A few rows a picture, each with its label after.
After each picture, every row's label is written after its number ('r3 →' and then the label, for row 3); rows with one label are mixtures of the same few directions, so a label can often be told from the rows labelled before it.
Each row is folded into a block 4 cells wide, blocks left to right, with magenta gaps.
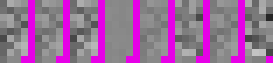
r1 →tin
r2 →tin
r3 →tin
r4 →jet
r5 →tin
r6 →jet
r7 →tin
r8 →jet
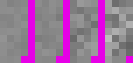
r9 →tin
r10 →jet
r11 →tin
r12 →tin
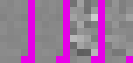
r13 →jet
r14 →jet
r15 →jet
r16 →jet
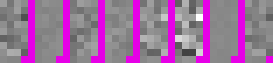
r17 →jet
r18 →tin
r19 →tin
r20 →tin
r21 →jet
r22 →jet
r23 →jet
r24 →jet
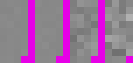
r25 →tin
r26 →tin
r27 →tin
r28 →jet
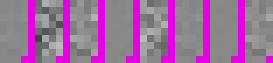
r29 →jet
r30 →tin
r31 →jet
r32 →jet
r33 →tin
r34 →jet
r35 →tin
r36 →jet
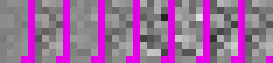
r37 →tin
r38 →tin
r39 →jet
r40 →tin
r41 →jet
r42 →jet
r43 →tin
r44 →tin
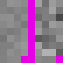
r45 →tin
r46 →jet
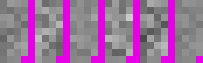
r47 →tin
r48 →tin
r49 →jet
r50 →jet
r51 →tin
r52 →tin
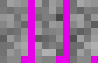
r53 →tin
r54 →jet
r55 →tin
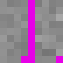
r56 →tin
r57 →jet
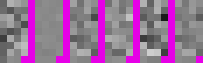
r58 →tin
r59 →jet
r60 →jet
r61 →jet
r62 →jet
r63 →jet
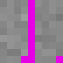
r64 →jet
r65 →jet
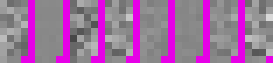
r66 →tin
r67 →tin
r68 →tin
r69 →jet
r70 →tin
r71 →jet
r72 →jet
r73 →jet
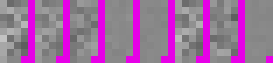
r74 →tin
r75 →tin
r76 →tin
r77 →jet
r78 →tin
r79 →tin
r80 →jet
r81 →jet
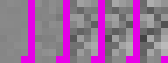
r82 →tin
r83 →jet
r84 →tin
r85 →tin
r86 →tin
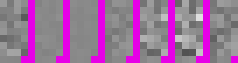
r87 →jet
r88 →jet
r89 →jet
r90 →tin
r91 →jet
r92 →jet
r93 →tin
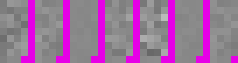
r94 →tin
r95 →tin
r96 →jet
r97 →jet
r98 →jet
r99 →tin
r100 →tin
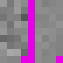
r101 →jet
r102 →tin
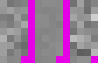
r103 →tin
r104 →tin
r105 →jet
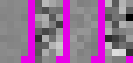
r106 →jet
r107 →tin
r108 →tin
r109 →jet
